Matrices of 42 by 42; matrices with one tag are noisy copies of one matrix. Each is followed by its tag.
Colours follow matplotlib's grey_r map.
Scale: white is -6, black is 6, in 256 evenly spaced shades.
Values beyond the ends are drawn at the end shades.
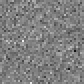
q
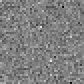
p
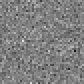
q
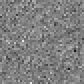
q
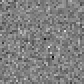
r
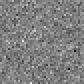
q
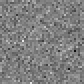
q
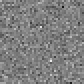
p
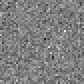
r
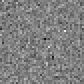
r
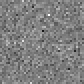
q
